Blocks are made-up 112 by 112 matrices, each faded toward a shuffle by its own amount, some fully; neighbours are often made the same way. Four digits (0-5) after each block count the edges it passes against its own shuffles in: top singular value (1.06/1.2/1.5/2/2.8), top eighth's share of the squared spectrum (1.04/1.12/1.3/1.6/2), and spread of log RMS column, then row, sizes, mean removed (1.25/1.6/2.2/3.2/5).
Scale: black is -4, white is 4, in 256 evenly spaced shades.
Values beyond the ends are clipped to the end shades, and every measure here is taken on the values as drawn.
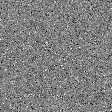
0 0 0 0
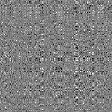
5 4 3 3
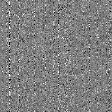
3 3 4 0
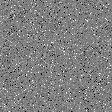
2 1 0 0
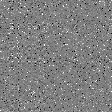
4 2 0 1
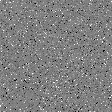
2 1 0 0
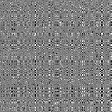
5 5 4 4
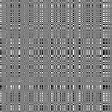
5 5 5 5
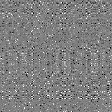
5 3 2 3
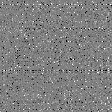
4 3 1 2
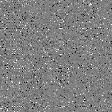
4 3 1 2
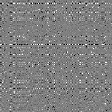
5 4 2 3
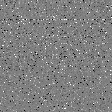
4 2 0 1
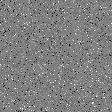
0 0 0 0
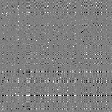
5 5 3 3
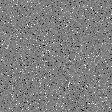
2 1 0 0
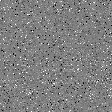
3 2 0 0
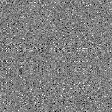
4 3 1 2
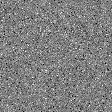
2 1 0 0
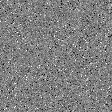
0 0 0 0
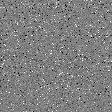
1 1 0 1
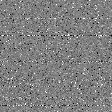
2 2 0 2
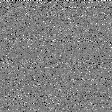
2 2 0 3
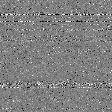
3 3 0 3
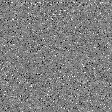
1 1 0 2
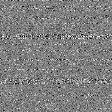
2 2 0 4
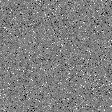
0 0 0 0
